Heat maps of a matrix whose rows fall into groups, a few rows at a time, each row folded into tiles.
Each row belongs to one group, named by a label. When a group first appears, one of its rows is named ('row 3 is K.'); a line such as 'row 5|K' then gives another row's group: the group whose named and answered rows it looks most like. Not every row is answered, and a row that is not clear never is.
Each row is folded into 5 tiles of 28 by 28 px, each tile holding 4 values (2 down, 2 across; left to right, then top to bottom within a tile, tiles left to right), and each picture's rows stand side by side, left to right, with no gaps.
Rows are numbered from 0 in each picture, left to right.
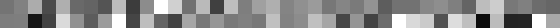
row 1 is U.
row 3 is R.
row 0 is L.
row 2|R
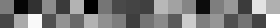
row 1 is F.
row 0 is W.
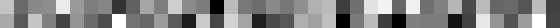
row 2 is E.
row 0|R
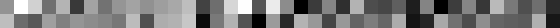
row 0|U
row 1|E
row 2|W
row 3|W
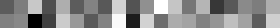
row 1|U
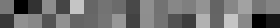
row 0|W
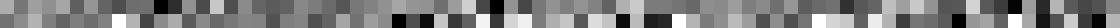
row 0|R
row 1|W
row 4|R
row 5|R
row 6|E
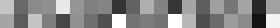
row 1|E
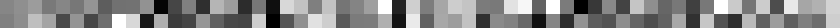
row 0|R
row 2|E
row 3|E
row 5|U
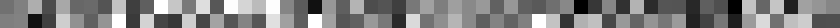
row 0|L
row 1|U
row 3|R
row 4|W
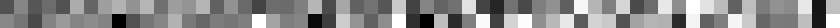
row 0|F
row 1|R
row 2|L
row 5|E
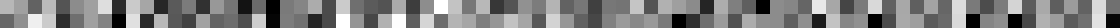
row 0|E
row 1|W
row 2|L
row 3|U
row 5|F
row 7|L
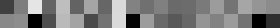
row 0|L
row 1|F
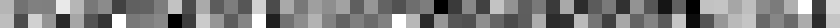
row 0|R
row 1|L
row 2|R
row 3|W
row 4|W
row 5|E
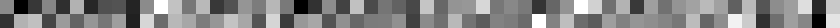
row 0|W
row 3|R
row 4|U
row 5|E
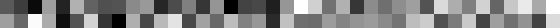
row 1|W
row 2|U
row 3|U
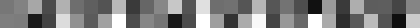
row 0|L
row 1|L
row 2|E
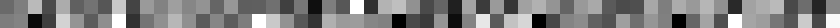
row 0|L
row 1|R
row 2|F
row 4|F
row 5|E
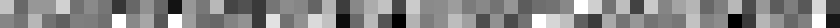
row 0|R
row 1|E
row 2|E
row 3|R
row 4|U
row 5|L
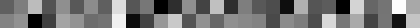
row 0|L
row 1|W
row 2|F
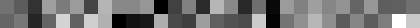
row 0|F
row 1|W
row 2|R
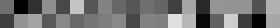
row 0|W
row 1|E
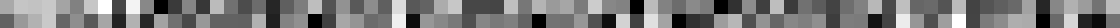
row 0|E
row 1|W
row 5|W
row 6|L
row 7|E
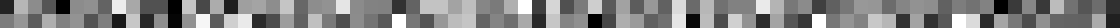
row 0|F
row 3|E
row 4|L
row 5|R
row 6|R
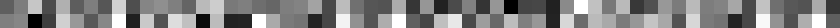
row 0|L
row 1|R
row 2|L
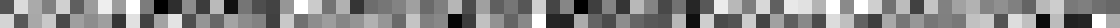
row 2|U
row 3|L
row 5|U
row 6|U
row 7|R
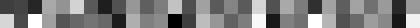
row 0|E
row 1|L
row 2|E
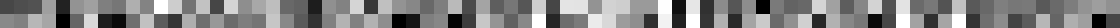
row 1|U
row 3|L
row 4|E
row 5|F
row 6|L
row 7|F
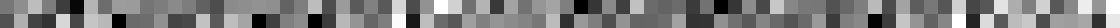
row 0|F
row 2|L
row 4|W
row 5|W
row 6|L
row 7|U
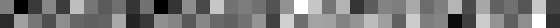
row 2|U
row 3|L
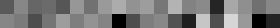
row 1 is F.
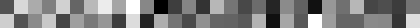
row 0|U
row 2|E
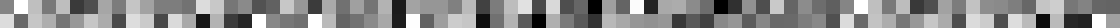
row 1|R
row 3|E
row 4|F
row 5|W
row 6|U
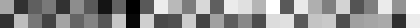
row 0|W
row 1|U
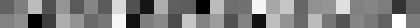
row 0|L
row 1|F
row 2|R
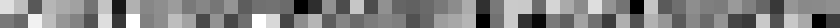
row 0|E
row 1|R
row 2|W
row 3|E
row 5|F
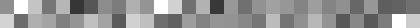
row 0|U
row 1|U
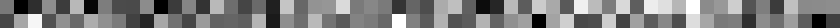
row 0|W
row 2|R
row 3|F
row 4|U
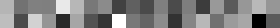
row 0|R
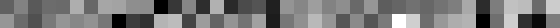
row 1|W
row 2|R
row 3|E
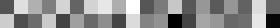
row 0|U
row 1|L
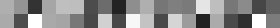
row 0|E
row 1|R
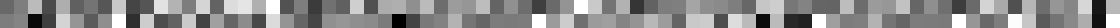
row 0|L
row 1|U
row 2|F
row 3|R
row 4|U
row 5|R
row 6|R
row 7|E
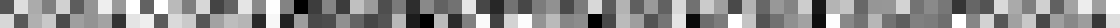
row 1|U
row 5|E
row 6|R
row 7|U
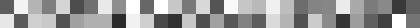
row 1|U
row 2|R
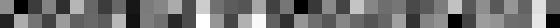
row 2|W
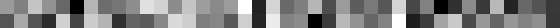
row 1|E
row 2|L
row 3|W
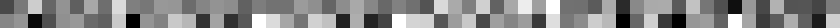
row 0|L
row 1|R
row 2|R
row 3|U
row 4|E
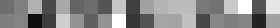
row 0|L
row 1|E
